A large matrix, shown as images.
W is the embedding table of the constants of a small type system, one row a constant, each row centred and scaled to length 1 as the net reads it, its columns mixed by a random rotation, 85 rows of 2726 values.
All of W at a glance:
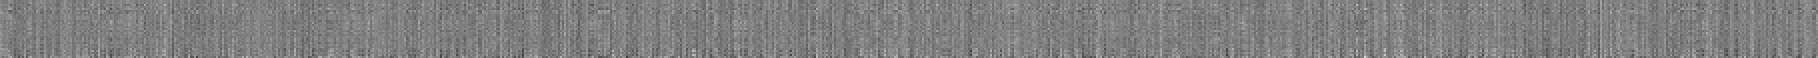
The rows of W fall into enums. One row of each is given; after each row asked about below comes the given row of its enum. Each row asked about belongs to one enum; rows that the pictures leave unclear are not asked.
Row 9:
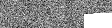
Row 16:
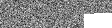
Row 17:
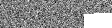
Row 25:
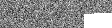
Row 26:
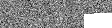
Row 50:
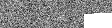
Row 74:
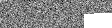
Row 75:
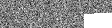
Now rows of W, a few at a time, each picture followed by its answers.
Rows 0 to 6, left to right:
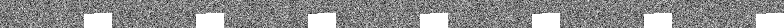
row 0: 75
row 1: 17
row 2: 9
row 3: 75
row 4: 50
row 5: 17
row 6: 16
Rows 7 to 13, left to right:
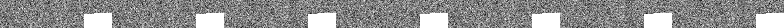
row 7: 75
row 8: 75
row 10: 17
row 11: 75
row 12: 9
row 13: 26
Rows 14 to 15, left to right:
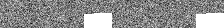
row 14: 50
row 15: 16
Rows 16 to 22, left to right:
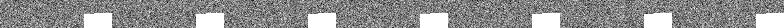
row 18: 26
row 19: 16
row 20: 74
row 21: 9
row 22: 75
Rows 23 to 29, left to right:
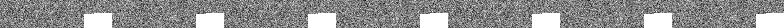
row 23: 25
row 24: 50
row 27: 25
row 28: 26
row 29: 50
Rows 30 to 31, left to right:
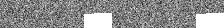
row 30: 25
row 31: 75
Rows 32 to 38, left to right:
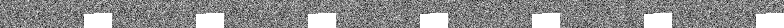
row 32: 17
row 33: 25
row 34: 25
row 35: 50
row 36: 74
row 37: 9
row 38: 17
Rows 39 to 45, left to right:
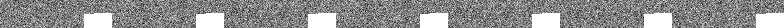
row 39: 16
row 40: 50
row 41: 25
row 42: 50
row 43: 25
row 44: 17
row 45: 75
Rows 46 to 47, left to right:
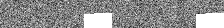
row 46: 16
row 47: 9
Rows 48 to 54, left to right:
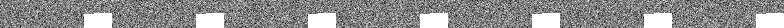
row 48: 17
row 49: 74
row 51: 75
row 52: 74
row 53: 17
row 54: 16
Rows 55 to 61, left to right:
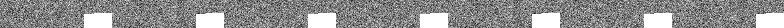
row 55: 25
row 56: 9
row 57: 16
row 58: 16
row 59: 9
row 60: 16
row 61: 50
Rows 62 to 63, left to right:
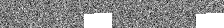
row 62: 75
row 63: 17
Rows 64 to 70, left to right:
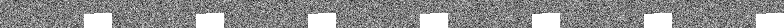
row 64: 16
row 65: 75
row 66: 74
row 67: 16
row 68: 50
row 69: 50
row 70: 16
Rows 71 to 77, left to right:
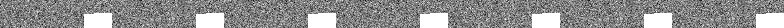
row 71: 17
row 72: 26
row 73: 74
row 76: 26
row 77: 26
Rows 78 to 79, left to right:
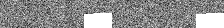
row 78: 9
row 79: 16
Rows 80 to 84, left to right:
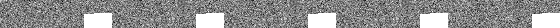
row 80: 74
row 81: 26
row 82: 26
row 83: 26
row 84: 50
